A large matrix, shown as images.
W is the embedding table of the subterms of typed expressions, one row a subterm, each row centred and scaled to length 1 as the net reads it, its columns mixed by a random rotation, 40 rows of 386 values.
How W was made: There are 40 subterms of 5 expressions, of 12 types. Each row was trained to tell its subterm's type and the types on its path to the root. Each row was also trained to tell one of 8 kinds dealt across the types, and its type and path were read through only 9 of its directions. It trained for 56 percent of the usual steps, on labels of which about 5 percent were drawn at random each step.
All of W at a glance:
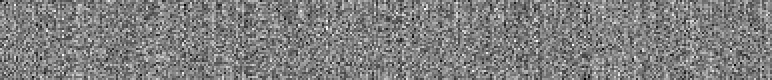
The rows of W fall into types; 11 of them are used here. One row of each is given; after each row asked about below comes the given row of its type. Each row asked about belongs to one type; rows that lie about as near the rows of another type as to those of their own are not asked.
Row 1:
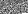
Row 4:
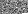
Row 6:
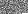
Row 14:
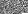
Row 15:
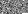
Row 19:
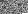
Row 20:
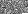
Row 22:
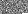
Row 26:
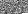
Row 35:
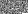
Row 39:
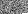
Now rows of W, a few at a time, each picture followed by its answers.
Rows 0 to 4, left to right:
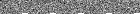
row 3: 22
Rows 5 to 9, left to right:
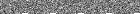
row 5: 39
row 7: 1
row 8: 20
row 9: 1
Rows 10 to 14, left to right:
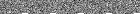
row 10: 6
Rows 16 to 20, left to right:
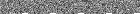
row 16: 4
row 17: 22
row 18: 1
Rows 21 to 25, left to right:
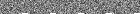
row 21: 6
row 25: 35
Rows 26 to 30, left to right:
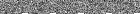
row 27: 39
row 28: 6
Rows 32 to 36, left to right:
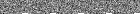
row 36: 22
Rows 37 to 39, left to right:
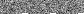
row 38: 19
